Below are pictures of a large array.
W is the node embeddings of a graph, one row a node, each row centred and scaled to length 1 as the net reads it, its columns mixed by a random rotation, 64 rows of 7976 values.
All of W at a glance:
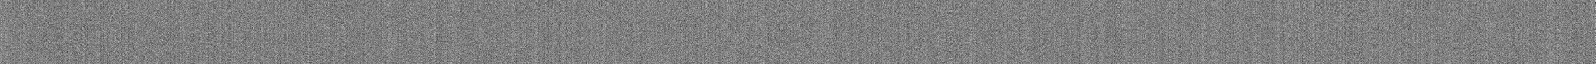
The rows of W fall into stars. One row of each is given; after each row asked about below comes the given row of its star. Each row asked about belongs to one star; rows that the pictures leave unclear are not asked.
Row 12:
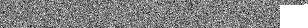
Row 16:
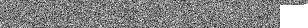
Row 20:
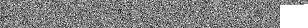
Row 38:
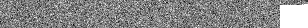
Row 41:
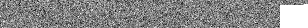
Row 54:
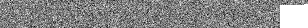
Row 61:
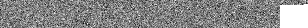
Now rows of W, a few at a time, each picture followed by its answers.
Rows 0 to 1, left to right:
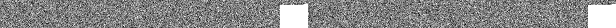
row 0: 41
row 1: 20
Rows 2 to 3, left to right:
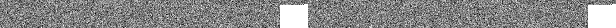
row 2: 38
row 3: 54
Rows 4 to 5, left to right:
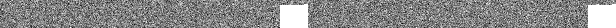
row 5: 12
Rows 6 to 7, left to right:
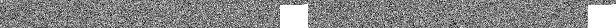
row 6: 16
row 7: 41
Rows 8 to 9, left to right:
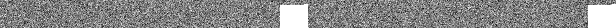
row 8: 41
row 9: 12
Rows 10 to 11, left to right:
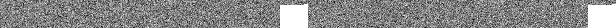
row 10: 61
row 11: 61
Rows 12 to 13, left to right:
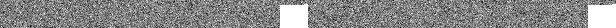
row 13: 38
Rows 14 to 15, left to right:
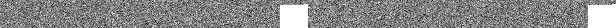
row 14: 20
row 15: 61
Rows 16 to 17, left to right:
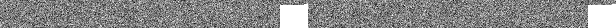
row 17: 12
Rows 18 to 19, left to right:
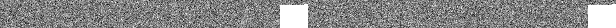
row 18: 38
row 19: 54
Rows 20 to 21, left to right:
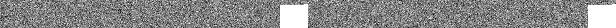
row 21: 54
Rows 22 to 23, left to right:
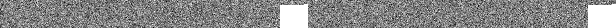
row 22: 61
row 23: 41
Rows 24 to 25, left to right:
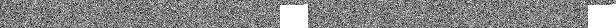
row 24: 12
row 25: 12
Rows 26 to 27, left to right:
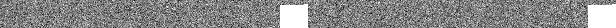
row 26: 20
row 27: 38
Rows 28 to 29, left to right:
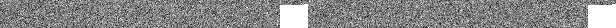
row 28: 38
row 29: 16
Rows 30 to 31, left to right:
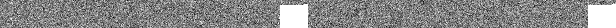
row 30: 61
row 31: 54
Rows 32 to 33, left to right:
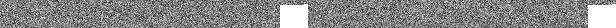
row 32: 20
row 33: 38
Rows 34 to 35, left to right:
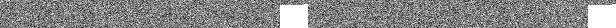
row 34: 54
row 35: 16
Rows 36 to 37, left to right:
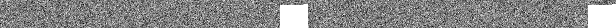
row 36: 41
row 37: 38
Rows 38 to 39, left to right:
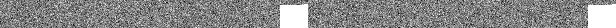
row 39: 54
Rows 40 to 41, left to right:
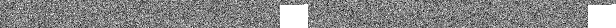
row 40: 54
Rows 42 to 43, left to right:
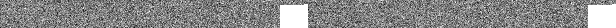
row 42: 61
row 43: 12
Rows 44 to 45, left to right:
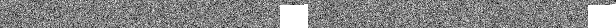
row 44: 38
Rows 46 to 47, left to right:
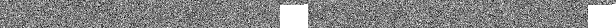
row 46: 61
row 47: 16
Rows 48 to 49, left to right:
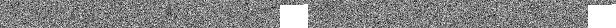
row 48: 54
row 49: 41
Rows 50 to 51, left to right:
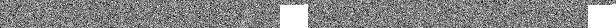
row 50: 61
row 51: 12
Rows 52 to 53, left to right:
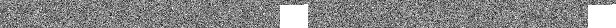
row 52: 12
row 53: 54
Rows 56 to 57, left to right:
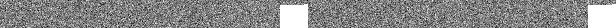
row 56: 16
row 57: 38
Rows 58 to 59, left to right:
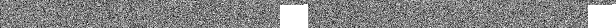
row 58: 61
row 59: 38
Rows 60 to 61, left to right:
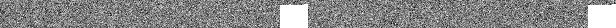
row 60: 12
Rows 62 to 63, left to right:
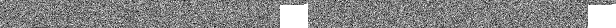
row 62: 16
